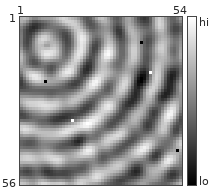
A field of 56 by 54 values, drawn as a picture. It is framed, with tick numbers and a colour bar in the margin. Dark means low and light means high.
Slope: none. Rings: centred on the top left. Ninth with the lowest average: middle right. Lone odd cells: 5, 2 higher and 3 lower than their neighbours. Mirror symmetry: none.
